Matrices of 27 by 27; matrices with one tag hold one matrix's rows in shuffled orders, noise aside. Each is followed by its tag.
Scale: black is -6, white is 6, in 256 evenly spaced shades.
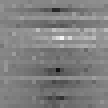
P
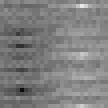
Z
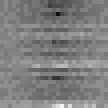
P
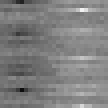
Z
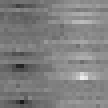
Z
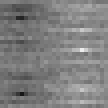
Z
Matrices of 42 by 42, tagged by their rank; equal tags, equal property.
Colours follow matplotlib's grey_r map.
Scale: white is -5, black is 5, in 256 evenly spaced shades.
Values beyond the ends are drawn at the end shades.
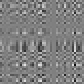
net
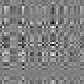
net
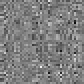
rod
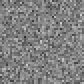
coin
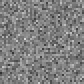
coin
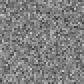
coin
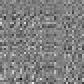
rod
